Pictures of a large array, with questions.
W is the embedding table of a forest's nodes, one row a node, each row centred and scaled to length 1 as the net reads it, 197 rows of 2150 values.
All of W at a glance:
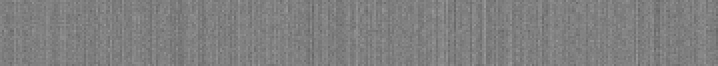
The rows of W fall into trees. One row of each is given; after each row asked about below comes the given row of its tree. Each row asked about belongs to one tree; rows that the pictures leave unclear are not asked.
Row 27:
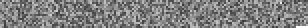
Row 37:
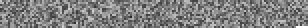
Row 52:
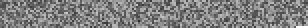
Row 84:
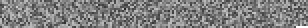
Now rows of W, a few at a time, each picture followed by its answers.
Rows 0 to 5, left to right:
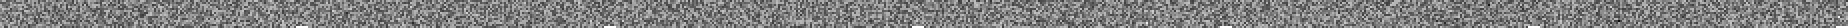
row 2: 27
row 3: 37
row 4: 84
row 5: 27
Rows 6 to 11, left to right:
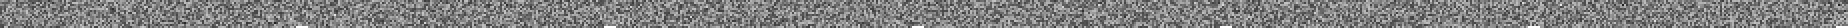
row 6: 52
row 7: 37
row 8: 37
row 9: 37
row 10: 37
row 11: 27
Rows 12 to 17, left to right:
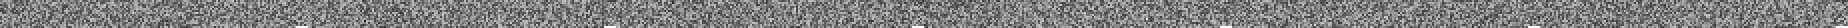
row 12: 37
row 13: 27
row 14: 27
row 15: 52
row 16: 84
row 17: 27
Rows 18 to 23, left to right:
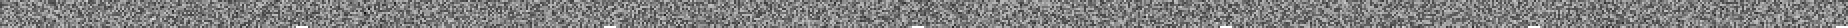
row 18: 84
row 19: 27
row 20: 27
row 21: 52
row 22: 37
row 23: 27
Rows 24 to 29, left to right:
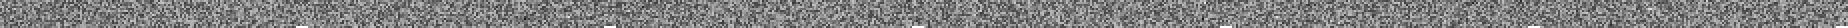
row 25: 37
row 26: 52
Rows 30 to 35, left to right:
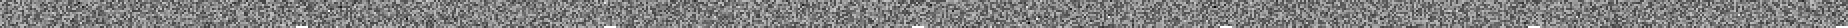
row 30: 27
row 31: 52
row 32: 27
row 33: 27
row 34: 27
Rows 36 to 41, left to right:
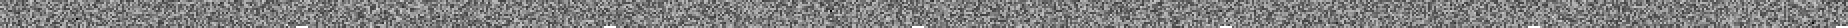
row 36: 37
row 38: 52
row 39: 27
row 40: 27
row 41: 27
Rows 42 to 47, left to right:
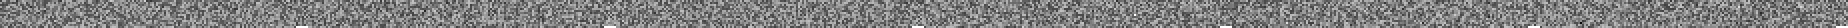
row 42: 52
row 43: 27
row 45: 84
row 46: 52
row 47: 84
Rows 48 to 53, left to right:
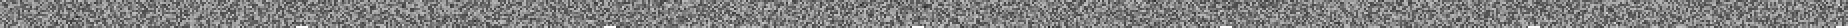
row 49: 37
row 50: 52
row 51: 84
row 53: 52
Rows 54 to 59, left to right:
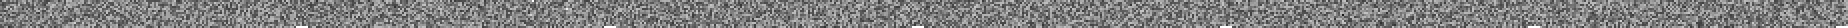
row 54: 52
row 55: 52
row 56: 27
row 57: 52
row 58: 37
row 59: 37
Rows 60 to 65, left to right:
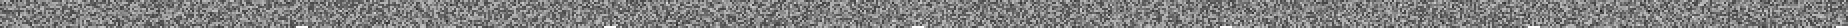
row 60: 37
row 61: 52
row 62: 37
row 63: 27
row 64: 84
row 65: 84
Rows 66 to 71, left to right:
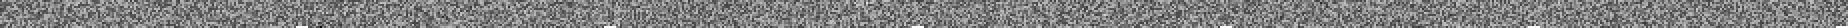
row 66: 52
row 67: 52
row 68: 27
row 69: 52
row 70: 37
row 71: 27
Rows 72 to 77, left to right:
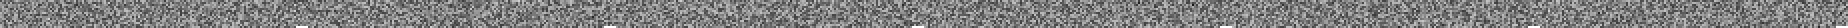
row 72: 27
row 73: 37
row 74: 37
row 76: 27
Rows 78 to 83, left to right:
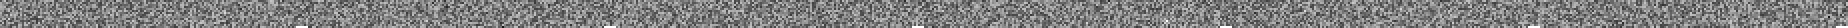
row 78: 27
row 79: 52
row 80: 27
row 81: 52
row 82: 52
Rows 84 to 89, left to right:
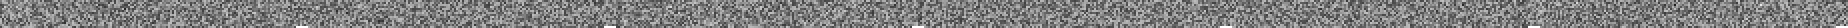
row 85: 37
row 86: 52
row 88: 37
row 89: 27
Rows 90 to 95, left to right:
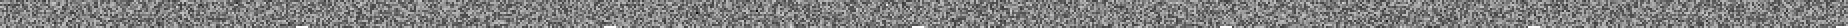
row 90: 37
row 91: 37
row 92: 37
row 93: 27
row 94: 84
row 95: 37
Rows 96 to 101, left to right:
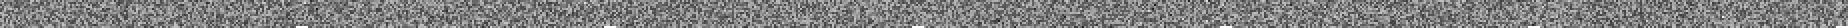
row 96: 37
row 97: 52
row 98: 27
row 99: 37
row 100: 37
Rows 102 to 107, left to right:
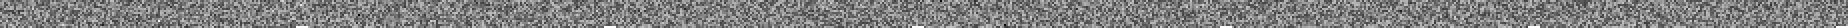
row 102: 37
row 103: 37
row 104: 84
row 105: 84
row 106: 52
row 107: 52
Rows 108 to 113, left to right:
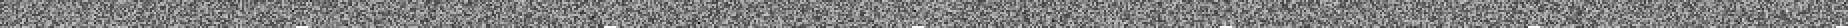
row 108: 84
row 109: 37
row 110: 27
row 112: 27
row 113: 84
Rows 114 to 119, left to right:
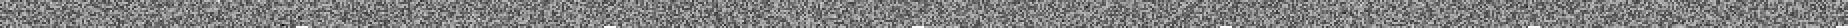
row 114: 37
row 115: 27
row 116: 27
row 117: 84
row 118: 52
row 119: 52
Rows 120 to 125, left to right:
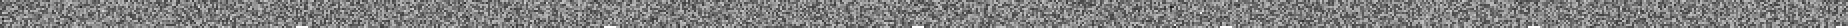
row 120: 52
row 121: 27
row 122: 27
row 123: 52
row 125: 27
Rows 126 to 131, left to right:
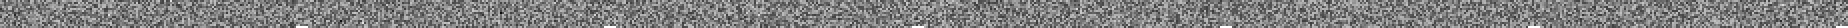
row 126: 37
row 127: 27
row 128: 37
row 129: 27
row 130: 52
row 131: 27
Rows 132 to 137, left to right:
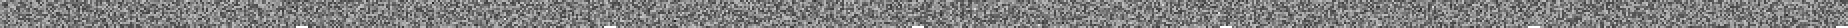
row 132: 27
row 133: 52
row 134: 52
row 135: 52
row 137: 27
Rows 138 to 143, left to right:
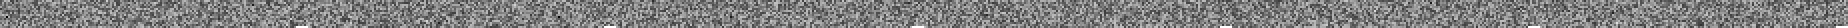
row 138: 37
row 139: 27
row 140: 27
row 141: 27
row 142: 52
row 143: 37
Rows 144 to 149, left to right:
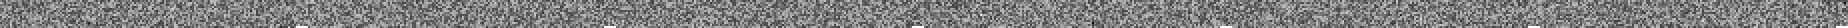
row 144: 37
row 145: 84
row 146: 37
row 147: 52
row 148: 37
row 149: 27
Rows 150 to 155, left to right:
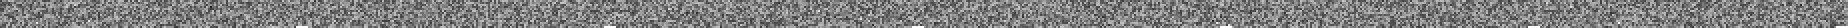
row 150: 52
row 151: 27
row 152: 37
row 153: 52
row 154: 37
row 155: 37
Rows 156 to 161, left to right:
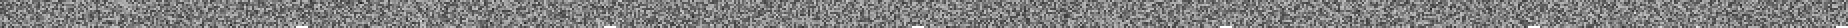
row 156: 52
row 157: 52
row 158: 27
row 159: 27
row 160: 37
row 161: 84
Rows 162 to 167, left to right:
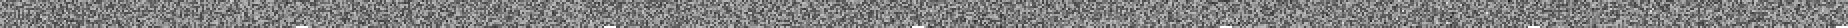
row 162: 27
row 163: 27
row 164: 52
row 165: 27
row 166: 84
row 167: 37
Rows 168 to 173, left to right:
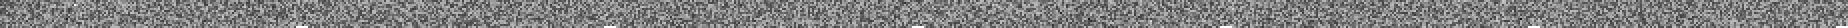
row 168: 52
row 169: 37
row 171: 37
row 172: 27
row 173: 27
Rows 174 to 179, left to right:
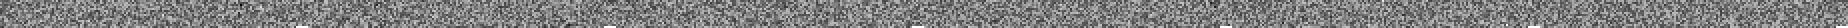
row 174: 52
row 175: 27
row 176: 37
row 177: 37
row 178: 52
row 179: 27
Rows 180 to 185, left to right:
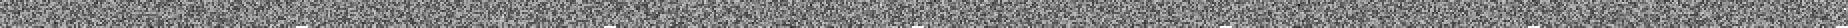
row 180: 37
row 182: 52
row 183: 27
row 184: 27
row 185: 37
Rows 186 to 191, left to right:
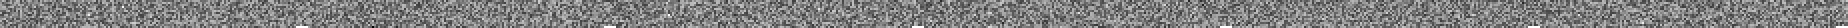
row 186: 27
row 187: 27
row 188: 52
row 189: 52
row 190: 84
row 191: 37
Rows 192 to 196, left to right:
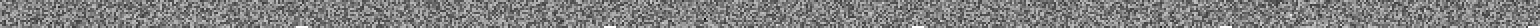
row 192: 27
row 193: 27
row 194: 84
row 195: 27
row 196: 52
